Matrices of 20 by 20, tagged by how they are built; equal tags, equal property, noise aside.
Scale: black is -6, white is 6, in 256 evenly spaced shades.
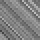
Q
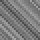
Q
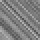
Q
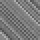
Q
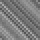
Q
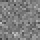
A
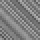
Q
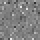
A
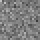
A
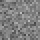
A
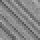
Q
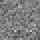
A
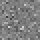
A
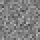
A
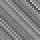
Q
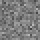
A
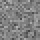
A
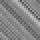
Q
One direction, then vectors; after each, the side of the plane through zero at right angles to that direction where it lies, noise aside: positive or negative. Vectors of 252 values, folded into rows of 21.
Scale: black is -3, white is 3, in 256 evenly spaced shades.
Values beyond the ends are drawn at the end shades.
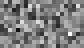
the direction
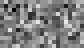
positive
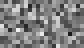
negative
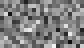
positive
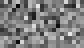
positive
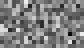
negative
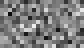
positive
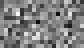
negative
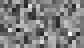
positive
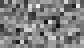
positive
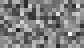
positive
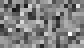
positive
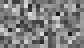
negative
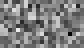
negative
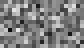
negative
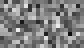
negative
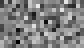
positive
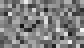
negative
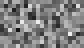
positive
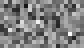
positive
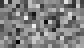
positive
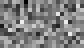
positive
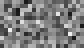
positive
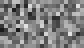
positive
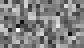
negative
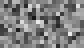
positive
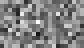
positive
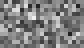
negative
